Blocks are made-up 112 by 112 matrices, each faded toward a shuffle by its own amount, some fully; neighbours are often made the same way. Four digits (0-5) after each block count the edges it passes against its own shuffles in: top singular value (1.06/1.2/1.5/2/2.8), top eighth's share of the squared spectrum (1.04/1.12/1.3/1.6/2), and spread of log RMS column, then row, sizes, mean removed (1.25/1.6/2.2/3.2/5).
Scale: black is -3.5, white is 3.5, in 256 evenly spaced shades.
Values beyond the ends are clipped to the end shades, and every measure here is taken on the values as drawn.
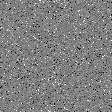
2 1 0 0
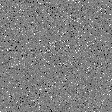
3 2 0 1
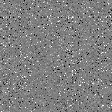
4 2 1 1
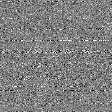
2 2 0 4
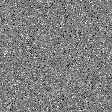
0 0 0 0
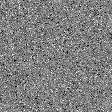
0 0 0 0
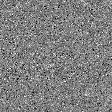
0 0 0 2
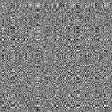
5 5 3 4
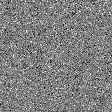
1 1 0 0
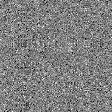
4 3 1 1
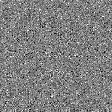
4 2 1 1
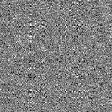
4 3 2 2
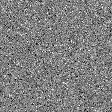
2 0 0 0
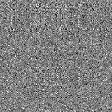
4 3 2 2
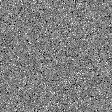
1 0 0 0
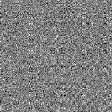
4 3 2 2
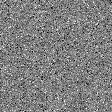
2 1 0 0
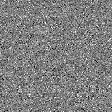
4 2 1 1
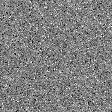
1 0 0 0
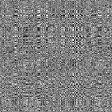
5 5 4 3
